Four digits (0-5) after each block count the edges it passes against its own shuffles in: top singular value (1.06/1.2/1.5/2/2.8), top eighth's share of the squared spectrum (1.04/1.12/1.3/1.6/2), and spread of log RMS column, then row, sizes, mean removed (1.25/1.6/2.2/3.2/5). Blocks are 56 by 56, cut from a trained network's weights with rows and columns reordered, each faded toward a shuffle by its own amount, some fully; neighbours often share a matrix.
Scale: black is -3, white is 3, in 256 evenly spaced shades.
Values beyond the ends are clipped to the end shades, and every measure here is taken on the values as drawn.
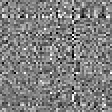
4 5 2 2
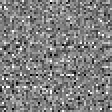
3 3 1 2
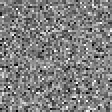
2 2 0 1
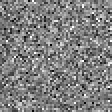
1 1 0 0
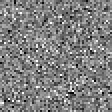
0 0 0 0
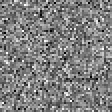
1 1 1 0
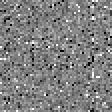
2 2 1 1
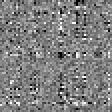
3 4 3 2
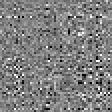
3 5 3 2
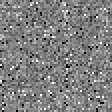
1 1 1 0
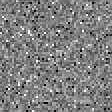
0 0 0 0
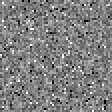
0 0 0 0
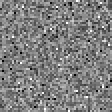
0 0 0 0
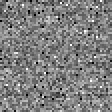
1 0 0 0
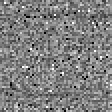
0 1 0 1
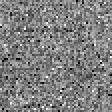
1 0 0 0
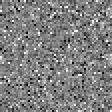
0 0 0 0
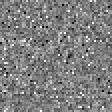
1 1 0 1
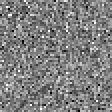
2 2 0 0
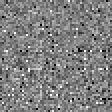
2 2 0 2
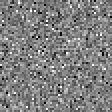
1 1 0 0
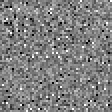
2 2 0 1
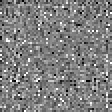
2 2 2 1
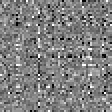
3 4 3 3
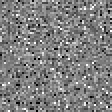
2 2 1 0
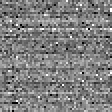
3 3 1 1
